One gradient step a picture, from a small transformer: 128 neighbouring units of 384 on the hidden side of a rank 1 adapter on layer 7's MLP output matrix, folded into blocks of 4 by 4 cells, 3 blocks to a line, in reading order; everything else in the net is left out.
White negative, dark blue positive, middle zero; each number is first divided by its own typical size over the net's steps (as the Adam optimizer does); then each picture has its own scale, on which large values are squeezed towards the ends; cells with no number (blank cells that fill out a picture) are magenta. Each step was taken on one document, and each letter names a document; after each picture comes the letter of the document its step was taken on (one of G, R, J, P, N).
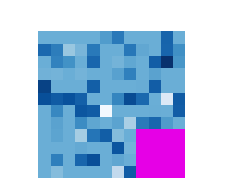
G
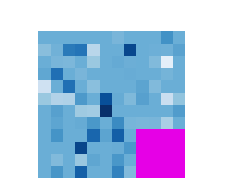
G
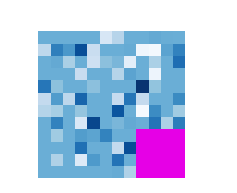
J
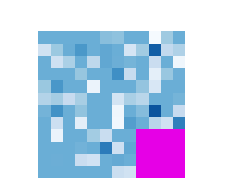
J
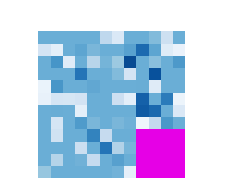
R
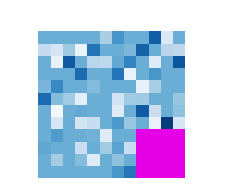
J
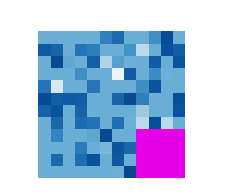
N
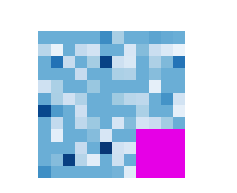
N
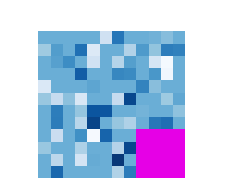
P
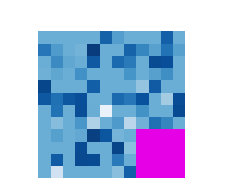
P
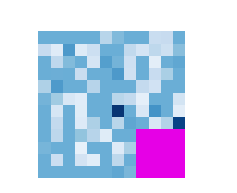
J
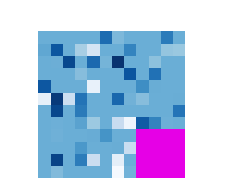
P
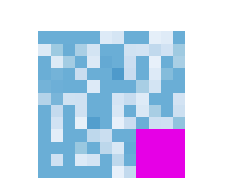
J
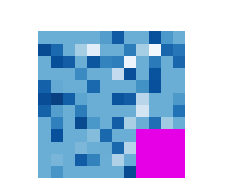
R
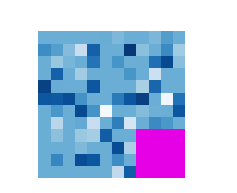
P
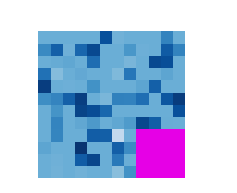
G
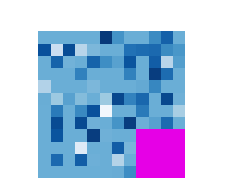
G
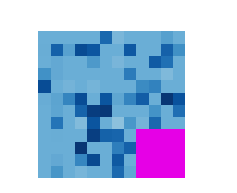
G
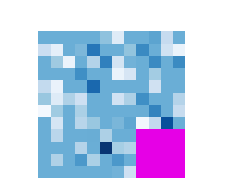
N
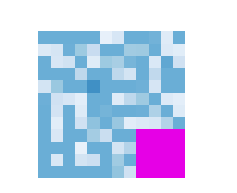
N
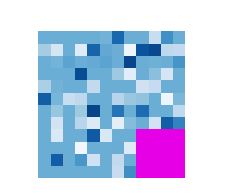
P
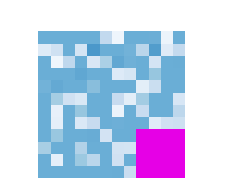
J
